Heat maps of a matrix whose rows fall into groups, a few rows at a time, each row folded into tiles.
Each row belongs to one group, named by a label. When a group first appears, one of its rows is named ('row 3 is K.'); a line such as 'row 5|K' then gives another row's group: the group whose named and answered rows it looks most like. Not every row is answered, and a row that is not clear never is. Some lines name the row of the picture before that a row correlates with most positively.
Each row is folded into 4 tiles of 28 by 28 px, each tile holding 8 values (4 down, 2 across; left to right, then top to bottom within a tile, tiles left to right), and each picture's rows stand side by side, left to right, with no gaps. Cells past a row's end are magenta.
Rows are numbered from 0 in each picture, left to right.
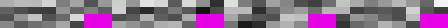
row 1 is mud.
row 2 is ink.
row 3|mud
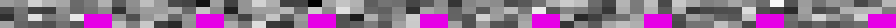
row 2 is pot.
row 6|mud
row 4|pot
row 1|pot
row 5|ink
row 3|ink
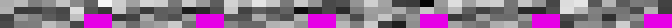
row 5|ink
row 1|mud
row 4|mud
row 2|mud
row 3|pot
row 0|mud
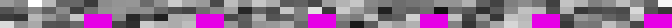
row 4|ink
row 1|ink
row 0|pot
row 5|mud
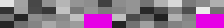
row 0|ink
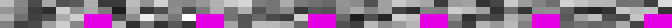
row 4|ink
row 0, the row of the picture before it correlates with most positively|0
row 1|pot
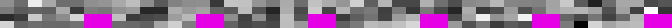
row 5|ink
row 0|pot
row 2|ink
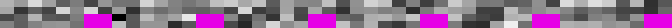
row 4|ink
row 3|pot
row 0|mud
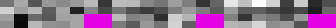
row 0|ink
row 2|mud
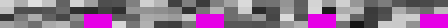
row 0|mud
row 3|ink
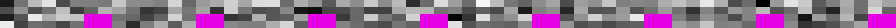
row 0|pot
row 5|pot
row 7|ink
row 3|pot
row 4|pot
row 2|mud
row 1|ink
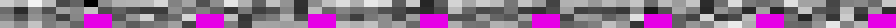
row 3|mud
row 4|mud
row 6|ink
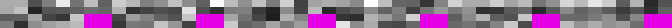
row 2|ink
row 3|pot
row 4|mud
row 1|mud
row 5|mud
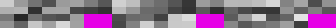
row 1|ink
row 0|ink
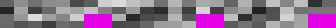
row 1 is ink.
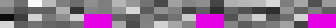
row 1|ink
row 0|pot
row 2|mud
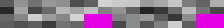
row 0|pot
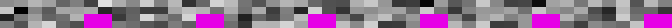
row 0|mud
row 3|pot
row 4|pot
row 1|pot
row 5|ink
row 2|ink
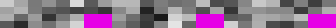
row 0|ink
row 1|ink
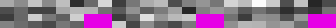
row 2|mud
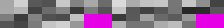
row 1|mud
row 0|ink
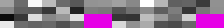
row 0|pot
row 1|pot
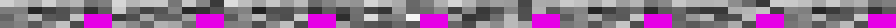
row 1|mud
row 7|mud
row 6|mud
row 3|pot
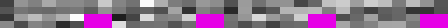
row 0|pot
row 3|mud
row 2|pot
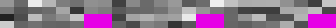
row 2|mud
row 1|pot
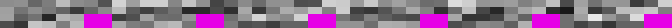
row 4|ink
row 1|mud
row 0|ink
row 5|pot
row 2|pot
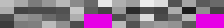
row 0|mud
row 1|mud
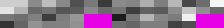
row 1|pot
